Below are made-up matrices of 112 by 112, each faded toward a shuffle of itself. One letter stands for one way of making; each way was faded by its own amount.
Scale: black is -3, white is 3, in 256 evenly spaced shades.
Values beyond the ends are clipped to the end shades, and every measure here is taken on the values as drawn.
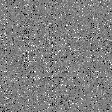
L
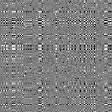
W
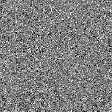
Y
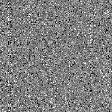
Y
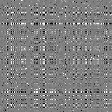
W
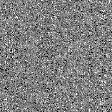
Y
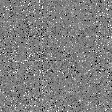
L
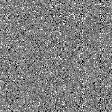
Y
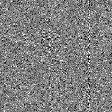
Y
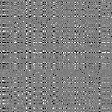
W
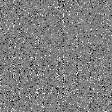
L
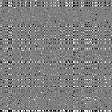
W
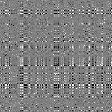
W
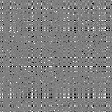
W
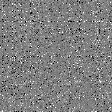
L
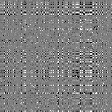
W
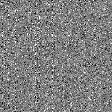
Y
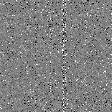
L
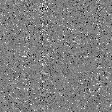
L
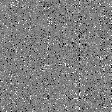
L
